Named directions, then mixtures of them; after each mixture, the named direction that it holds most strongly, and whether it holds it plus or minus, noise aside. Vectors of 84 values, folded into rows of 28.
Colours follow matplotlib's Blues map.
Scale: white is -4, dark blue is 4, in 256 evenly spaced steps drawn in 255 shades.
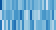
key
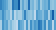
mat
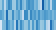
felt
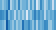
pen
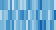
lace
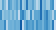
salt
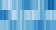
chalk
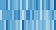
salt, minus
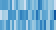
lace, plus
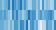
lace, minus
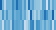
key, plus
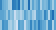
mat, plus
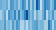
pen, minus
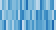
salt, plus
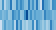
felt, plus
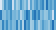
key, minus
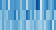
salt, minus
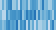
mat, minus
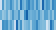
felt, plus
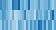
mat, plus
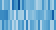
mat, plus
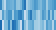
key, plus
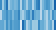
salt, minus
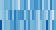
mat, minus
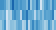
pen, minus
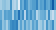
mat, minus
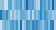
salt, plus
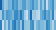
key, plus
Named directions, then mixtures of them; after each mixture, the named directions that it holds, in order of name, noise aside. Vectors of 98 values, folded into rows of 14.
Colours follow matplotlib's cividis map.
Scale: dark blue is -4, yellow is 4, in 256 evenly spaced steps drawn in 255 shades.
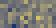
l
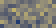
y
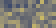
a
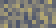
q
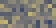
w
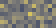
l, w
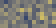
a, q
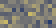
w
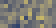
l, q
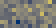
q, y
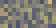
q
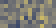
l, q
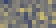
a, q
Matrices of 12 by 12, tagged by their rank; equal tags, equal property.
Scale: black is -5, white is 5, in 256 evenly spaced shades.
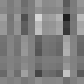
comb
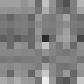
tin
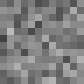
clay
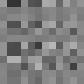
tin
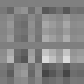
comb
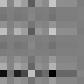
comb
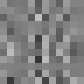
tin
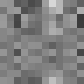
tin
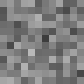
clay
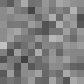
clay
